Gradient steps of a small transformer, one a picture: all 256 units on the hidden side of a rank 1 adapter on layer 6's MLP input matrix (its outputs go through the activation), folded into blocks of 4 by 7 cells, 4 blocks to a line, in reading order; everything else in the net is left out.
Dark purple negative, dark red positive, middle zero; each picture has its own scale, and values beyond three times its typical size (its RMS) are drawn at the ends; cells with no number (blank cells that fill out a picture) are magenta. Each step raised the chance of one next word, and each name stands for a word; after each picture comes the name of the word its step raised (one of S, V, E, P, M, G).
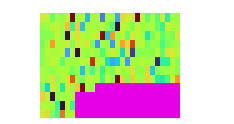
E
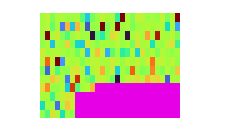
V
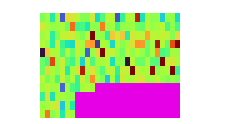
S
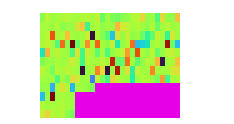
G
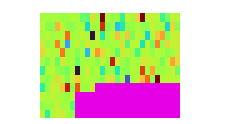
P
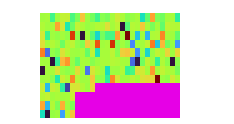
P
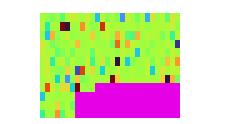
V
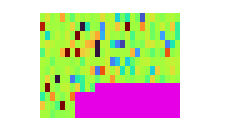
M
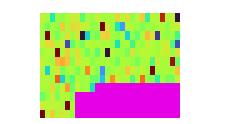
V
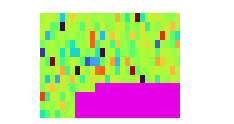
S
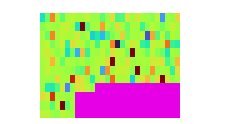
G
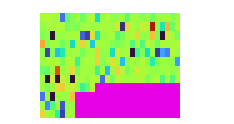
P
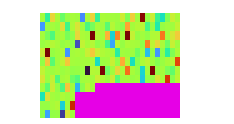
P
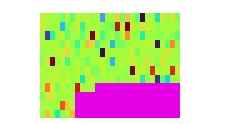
S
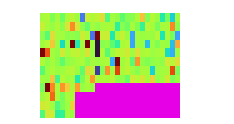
M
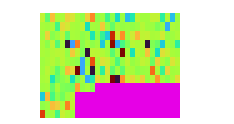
G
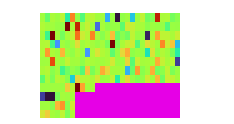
G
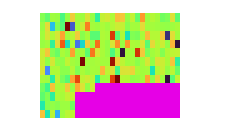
V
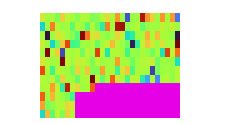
M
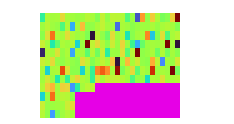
V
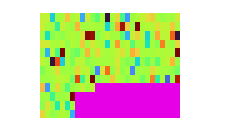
M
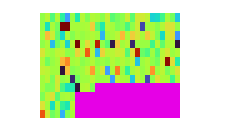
V
